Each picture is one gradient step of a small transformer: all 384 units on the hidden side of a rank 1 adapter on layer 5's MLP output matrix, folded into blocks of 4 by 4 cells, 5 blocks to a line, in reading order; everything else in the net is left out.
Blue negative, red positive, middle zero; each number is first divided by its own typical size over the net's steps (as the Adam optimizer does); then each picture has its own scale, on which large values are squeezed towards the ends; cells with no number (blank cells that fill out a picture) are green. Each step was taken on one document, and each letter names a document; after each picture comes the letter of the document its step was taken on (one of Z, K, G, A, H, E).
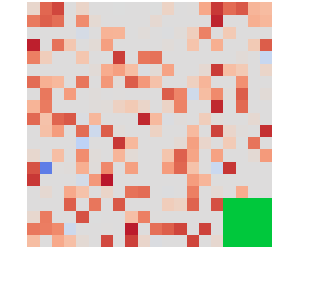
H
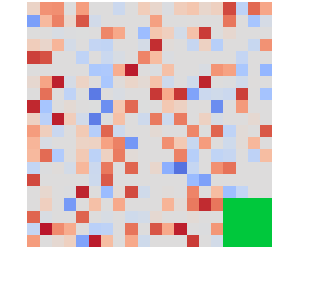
H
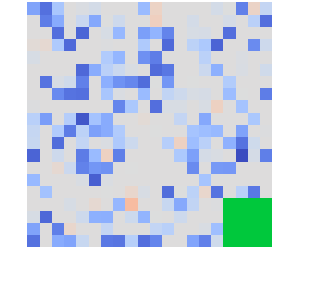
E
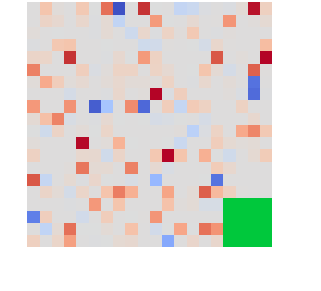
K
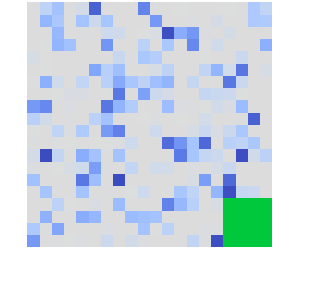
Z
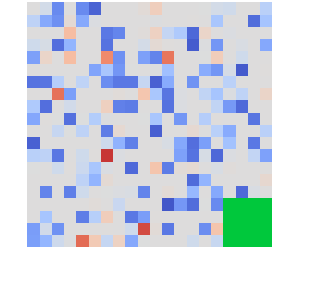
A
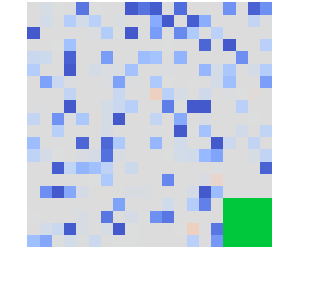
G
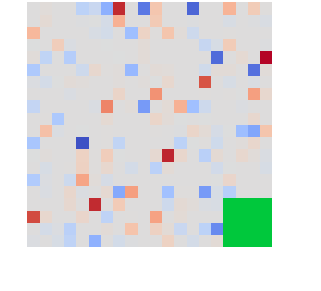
K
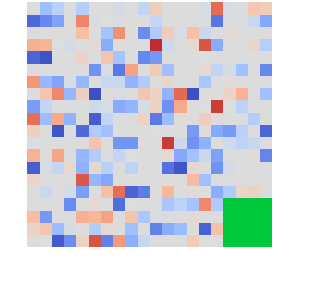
H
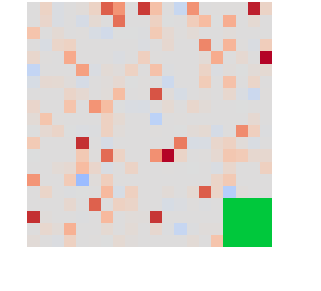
K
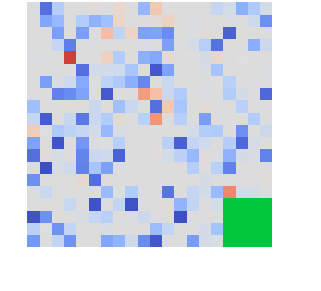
E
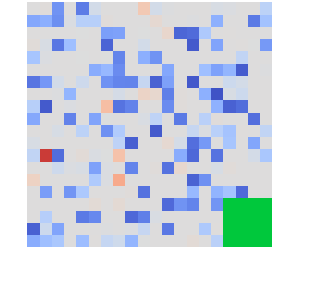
A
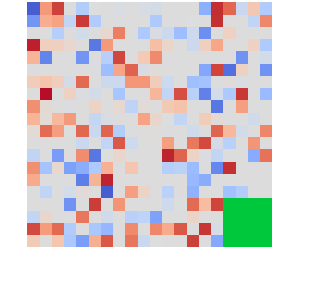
H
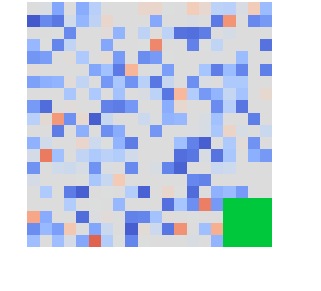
A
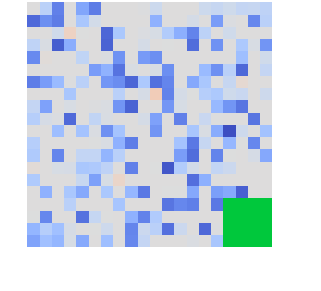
A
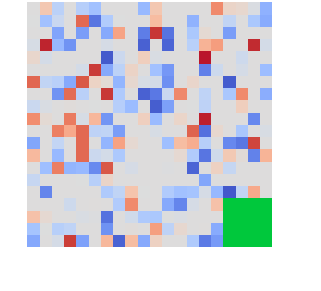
E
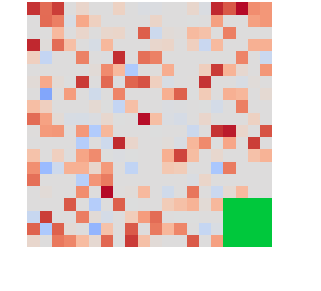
H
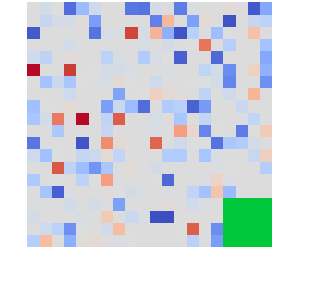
G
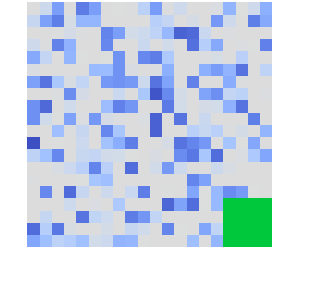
A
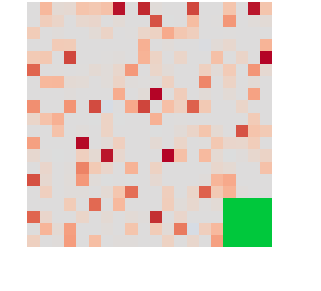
K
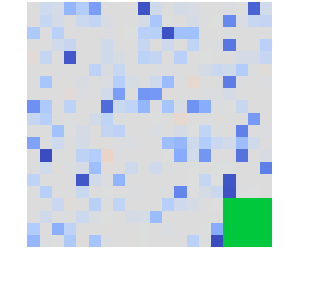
Z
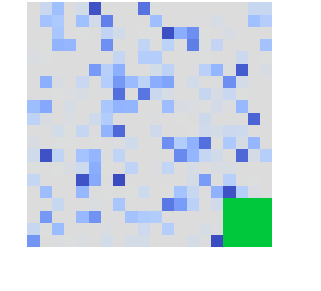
Z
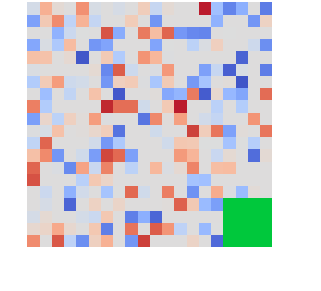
H
